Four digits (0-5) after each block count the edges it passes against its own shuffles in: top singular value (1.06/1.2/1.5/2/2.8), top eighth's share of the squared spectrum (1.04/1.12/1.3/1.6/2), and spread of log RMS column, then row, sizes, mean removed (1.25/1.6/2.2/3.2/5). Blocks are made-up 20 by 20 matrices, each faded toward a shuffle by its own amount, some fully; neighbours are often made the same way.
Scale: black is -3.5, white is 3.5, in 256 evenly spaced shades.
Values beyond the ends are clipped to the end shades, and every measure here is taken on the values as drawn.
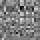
3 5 2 2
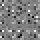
3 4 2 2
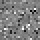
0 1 0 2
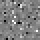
0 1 0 0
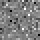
1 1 0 0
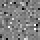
0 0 0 0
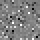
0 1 1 0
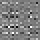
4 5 2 2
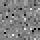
2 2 0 0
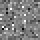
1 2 0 0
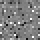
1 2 0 1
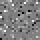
0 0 0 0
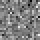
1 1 0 0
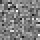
0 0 1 0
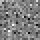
0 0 0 0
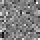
2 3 1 0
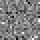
2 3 0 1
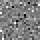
0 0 0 0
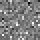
0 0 0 0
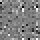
3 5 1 1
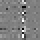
3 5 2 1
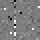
2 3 0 0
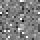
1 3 1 0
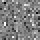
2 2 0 0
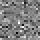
2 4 0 2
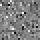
0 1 0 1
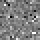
2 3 0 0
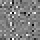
3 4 1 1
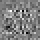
3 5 2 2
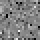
0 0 0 0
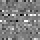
2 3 0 3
